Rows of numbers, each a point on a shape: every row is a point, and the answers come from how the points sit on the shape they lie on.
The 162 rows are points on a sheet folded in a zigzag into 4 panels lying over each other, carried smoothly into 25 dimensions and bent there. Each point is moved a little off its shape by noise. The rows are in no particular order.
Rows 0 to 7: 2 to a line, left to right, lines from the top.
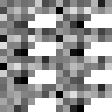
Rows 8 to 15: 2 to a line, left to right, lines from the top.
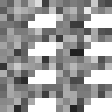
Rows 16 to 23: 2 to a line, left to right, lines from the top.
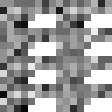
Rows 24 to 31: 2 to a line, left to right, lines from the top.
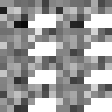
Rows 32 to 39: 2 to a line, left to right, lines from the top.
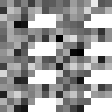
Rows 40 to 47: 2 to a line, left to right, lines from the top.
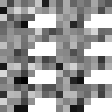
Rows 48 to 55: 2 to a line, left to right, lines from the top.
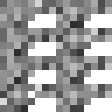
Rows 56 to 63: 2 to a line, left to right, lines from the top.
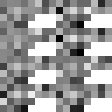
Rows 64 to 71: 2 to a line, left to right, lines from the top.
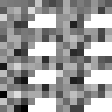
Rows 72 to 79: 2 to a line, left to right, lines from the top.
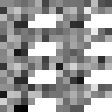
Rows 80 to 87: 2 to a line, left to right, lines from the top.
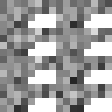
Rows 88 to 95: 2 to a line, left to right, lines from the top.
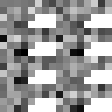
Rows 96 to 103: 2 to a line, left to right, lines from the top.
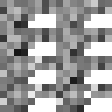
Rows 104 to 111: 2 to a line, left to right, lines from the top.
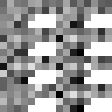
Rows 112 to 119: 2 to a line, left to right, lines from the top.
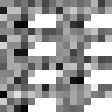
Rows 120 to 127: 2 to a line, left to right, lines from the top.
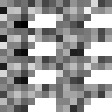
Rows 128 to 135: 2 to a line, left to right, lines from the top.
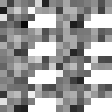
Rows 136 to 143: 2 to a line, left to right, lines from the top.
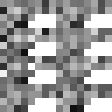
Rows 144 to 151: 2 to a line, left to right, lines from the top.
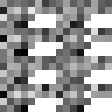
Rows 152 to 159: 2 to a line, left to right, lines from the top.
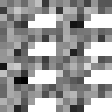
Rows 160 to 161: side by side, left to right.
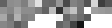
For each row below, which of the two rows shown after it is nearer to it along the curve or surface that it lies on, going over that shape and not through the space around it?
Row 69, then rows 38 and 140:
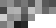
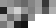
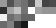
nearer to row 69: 140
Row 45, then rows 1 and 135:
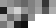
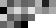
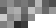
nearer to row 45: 1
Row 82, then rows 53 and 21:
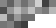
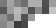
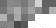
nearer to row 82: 21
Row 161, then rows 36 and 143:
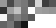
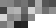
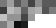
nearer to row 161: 36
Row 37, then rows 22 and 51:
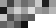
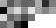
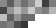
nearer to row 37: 22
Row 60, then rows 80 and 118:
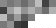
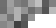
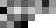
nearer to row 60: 80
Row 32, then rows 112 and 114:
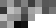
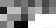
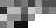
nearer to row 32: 114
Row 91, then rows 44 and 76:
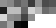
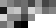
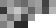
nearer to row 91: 44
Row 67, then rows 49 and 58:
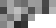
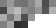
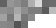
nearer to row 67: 49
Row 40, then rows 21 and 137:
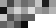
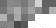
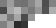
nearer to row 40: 137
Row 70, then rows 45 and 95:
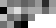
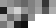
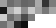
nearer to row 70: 45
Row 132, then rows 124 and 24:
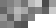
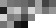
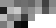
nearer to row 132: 24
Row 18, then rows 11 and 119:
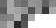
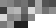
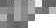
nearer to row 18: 119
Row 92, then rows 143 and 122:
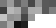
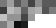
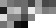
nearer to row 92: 143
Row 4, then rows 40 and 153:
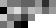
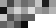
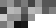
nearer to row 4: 40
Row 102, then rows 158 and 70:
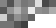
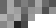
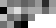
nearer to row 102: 158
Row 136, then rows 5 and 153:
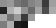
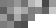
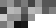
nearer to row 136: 5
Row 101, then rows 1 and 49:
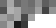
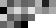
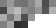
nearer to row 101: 49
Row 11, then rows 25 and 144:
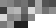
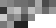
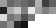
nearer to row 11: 144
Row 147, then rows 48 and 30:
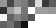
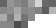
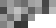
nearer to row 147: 48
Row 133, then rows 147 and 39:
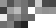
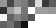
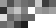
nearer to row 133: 147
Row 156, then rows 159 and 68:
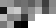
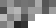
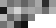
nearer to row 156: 68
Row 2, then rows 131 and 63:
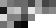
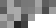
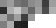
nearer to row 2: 131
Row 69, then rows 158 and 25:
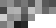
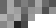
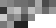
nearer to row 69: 158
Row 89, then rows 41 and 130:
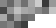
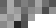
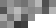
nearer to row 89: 130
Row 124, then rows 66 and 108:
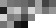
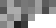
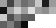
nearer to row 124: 66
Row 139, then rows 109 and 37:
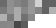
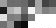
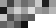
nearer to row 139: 109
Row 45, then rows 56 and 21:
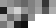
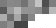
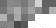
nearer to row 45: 56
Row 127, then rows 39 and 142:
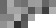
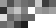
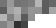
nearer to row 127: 142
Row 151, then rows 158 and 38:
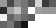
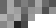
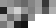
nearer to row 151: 158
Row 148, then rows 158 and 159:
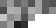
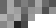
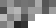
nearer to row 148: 158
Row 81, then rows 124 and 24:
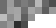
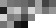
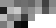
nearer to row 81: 124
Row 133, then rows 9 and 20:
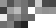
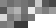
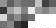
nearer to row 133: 9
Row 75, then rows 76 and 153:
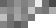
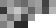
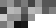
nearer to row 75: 153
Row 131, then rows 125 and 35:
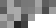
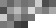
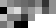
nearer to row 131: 125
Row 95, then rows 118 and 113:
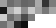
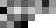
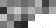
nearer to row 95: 113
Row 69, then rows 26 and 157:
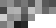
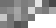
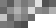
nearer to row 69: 26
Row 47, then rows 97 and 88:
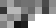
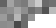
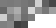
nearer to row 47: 97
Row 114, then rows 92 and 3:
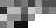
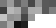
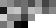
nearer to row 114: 92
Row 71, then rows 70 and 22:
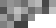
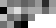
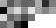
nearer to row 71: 70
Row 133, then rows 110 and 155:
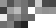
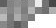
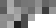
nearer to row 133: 110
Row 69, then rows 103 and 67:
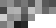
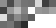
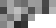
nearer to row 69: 103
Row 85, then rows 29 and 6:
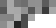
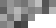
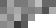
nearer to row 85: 29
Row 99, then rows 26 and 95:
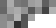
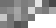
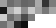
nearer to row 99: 95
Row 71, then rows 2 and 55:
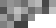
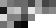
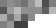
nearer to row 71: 55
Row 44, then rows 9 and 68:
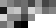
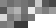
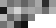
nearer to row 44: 9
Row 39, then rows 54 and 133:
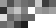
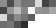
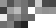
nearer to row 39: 54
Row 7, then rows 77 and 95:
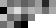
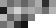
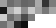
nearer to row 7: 77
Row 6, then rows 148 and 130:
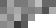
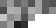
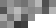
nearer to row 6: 130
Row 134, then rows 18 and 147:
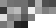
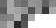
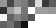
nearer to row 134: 147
